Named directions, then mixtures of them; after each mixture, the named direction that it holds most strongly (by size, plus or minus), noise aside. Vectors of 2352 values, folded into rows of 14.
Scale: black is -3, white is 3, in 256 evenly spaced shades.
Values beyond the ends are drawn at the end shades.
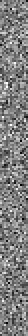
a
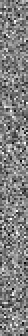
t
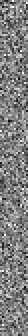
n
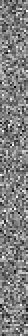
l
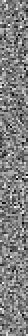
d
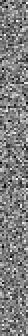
d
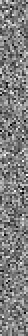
n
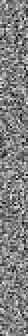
d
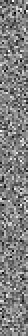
n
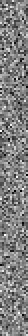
d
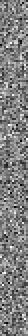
a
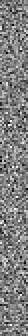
l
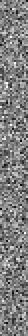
a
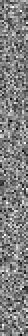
n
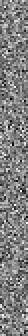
l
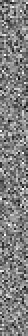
n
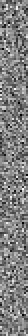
d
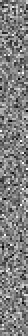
n
